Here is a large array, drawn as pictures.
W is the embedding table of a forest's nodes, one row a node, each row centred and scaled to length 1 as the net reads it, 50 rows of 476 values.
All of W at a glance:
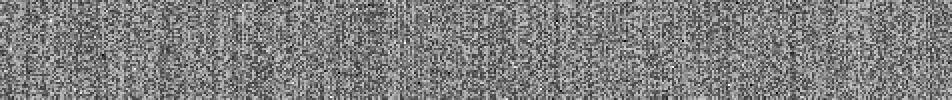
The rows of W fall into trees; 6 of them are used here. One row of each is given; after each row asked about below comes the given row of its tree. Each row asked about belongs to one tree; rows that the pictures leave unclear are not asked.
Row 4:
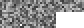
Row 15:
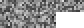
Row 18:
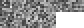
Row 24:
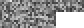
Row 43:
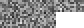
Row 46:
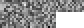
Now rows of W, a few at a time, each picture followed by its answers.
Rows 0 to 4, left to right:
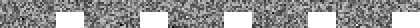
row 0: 43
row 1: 18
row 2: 15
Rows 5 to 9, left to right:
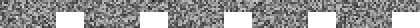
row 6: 15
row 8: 24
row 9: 46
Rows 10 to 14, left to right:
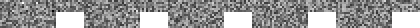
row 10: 24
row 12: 18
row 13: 43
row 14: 4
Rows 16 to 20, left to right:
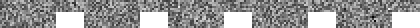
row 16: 18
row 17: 43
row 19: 43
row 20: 15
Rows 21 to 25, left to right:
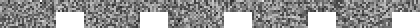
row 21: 43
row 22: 4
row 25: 18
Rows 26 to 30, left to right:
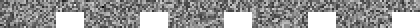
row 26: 18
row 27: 4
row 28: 46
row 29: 46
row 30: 18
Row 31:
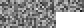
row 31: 43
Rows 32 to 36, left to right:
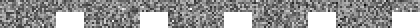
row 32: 4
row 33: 43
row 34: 18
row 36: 4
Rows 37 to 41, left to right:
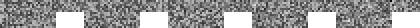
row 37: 46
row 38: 4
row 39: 18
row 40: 15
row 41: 43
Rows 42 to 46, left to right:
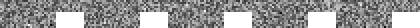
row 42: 46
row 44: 15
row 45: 4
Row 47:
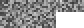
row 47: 18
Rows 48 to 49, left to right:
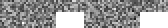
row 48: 4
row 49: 4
